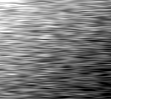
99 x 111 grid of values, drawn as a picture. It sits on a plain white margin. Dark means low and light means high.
The ninth with the highest average is the top left. Streaks run across, left to right. The halves do not mirror each other. The ninth with the lowest average is the bottom right. Values rise toward the top left.
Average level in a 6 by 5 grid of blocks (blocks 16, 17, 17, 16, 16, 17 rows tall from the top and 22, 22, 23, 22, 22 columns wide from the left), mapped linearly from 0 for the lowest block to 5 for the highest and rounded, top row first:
54433 | 54332 | 43321 | 33221 | 32210 | 22110
